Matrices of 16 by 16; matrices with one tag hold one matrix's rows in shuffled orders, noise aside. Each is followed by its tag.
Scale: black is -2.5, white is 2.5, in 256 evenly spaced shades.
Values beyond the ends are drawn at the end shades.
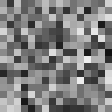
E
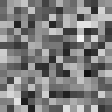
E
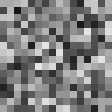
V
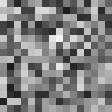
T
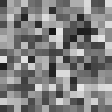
V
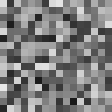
T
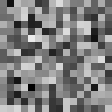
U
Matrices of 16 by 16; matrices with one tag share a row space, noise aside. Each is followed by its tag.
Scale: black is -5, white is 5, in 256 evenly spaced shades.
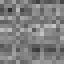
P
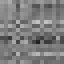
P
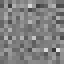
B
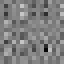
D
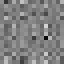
D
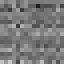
P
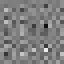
D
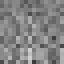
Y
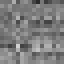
P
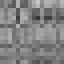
P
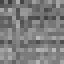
P
